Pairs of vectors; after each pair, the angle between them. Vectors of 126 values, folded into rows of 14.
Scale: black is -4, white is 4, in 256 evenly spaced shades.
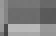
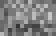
partly opposed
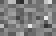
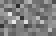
orthogonal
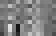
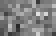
partly aligned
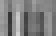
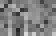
partly opposed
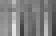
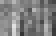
nearly parallel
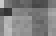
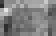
nearly opposite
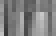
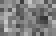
partly opposed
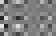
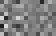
nearly opposite
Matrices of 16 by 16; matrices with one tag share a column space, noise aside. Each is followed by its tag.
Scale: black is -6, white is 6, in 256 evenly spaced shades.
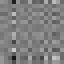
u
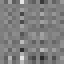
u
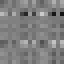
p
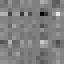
p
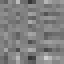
u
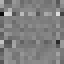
p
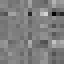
p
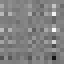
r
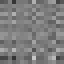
u
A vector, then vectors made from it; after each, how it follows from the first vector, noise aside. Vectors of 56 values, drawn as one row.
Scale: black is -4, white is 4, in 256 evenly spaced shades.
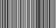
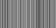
shrunk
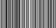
reversed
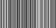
negated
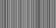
shrunk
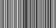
wrapped around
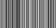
reversed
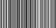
negated
